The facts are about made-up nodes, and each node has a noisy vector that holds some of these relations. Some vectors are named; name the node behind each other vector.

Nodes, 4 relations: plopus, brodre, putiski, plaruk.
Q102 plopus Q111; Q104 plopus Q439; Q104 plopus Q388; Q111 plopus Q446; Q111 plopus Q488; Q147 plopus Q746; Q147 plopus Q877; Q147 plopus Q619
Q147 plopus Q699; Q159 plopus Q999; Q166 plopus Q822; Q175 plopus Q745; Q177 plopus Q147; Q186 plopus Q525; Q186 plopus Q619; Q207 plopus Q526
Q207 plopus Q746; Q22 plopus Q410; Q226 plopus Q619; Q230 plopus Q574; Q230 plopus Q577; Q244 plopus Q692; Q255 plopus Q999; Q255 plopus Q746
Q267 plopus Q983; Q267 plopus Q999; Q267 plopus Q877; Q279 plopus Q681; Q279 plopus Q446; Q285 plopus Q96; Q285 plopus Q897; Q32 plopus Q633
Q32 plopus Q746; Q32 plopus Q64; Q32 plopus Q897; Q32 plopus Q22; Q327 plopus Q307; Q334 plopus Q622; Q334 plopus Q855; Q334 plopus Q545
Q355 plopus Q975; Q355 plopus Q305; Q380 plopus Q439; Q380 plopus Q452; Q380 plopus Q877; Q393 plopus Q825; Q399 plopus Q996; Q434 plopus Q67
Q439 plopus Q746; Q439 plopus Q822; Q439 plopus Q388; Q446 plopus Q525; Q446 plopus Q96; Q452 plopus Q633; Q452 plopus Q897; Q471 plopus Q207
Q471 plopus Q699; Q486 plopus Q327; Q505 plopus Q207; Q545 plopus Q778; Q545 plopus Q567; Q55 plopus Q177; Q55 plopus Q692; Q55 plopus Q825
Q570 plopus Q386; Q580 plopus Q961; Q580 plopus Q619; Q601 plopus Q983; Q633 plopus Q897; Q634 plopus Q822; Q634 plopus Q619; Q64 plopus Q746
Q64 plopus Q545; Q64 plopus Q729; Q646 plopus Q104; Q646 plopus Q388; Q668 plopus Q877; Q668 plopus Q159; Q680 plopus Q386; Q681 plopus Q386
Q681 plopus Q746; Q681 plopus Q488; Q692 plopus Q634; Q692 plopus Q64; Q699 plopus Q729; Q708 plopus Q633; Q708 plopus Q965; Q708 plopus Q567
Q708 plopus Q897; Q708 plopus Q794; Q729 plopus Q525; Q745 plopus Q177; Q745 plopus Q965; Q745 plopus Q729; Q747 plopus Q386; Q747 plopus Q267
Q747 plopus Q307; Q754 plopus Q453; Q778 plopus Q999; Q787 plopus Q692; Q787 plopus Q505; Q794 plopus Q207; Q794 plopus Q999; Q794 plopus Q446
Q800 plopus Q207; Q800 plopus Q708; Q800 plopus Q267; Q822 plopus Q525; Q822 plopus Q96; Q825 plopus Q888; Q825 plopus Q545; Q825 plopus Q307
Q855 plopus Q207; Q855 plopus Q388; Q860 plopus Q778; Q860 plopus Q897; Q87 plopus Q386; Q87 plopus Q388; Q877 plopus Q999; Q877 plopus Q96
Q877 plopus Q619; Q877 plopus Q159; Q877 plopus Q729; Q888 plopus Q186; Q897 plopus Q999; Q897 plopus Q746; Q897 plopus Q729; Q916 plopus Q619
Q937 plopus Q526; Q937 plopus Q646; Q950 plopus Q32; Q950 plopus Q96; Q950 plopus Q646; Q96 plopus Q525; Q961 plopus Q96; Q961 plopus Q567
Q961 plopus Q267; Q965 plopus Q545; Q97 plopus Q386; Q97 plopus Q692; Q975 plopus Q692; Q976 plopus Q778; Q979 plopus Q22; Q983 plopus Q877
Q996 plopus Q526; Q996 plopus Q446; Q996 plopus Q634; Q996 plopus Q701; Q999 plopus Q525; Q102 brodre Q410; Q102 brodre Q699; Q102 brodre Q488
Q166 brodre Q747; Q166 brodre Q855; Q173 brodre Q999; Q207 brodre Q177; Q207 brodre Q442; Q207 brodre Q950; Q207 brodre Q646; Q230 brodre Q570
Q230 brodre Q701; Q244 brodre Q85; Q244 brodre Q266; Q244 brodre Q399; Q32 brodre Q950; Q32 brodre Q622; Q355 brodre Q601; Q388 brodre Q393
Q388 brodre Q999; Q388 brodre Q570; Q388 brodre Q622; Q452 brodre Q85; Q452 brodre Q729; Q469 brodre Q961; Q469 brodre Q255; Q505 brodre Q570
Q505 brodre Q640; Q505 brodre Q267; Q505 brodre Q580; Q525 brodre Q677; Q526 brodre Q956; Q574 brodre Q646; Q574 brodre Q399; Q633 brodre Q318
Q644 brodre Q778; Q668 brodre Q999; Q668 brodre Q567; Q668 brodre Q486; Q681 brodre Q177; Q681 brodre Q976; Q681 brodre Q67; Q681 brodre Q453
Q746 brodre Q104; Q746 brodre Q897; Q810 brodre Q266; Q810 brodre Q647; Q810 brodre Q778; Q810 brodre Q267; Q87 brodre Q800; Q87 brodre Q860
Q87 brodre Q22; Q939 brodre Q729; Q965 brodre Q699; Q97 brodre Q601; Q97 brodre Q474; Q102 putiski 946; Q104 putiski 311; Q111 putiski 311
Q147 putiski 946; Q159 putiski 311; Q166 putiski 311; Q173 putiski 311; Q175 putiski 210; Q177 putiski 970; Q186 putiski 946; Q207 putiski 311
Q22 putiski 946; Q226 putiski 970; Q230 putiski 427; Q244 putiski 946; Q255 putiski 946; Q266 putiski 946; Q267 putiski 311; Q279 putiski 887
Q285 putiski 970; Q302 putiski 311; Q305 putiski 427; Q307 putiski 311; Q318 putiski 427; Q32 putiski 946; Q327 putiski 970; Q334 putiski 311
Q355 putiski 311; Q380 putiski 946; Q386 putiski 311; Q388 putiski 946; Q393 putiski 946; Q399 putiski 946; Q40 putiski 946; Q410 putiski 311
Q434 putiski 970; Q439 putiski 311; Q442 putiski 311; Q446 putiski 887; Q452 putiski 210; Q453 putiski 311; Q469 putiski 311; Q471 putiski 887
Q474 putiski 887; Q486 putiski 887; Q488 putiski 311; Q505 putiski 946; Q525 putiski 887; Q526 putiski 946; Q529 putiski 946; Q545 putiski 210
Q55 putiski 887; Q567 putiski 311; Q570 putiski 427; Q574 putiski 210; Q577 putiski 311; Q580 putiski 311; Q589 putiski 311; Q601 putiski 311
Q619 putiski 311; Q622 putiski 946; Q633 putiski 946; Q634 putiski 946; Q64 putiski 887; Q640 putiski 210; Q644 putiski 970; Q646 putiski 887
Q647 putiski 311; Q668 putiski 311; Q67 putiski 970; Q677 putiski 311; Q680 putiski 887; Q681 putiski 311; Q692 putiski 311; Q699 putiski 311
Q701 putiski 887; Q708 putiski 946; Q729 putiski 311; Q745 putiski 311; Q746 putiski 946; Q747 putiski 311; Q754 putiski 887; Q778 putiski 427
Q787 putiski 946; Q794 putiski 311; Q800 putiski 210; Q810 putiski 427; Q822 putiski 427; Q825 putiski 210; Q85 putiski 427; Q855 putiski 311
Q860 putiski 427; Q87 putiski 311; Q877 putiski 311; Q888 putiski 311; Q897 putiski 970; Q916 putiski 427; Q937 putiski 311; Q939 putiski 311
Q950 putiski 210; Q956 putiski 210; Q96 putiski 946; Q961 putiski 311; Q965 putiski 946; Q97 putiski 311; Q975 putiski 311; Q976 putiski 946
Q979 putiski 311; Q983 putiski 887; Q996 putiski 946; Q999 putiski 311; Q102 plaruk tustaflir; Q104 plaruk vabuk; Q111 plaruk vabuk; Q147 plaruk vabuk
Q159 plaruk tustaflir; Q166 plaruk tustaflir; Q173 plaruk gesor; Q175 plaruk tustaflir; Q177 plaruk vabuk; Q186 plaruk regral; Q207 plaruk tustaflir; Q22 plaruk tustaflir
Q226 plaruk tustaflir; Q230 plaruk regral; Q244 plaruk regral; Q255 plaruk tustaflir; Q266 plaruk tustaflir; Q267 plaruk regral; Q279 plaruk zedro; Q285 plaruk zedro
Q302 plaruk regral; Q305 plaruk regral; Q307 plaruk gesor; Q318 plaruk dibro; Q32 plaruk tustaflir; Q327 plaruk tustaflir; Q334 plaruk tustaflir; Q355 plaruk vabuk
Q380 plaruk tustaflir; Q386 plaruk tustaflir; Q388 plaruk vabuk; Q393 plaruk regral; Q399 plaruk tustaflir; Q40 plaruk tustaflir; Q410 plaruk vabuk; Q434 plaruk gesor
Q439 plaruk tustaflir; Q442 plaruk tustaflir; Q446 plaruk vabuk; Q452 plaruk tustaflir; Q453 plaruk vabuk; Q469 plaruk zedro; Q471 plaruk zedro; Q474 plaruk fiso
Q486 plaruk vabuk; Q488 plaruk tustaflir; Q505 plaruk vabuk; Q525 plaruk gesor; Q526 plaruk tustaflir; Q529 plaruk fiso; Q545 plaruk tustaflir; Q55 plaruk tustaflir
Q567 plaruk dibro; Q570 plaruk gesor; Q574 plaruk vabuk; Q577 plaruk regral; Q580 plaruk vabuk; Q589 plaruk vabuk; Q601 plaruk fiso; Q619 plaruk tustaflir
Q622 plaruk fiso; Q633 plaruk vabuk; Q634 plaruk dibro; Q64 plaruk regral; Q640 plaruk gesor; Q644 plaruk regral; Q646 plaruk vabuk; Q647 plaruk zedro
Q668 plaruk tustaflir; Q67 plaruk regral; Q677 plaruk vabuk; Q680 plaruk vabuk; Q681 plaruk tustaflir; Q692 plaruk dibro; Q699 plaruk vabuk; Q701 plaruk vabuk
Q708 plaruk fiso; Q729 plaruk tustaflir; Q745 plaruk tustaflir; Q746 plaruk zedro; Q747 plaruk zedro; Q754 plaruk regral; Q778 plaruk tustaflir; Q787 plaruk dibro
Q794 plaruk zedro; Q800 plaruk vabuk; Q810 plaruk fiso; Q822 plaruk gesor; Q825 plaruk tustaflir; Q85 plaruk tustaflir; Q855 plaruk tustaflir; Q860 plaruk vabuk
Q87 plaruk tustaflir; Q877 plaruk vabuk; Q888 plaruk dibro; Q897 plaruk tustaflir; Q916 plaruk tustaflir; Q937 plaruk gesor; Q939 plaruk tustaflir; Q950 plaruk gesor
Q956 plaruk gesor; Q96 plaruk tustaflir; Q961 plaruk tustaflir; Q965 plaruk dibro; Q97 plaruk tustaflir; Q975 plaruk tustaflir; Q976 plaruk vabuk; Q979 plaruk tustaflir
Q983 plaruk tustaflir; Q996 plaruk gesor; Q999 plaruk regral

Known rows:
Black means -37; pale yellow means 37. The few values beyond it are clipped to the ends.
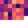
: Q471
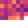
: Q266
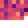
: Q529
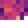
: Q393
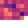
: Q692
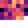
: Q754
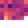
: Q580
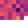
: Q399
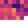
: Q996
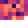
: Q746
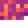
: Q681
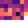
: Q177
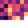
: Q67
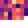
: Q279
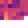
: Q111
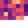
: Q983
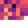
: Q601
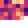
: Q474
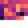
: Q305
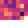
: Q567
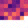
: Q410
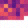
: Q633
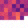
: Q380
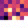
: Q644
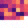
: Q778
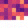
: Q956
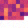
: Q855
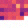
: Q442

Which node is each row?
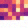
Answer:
Q810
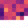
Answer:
Q267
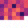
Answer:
Q794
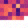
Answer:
Q526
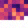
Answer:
Q950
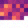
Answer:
Q32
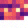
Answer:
Q570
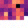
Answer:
Q55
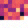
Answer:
Q85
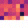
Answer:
Q939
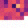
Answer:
Q622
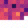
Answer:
Q708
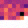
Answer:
Q729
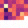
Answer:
Q574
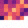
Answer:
Q173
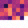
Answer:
Q226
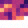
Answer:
Q452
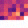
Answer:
Q979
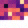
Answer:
Q434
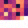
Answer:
Q525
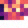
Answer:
Q230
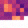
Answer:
Q244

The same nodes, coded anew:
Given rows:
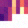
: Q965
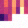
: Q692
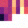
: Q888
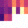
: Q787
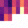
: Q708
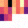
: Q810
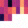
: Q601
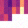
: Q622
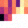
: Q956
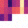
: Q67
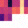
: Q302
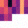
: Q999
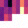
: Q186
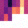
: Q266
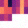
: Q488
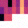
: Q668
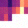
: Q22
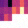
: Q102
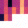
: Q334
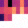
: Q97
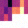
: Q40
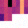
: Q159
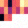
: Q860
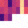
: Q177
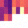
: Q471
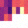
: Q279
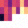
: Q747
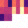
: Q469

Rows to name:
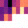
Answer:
Q55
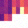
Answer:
Q996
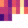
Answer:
Q647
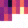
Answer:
Q244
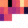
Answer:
Q778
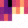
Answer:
Q754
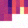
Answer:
Q505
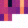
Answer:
Q897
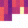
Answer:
Q388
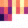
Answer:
Q318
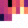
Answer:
Q355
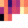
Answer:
Q800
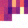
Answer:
Q746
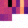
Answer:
Q619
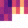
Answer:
Q529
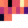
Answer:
Q916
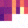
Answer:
Q634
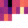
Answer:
Q64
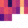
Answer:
Q699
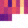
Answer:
Q307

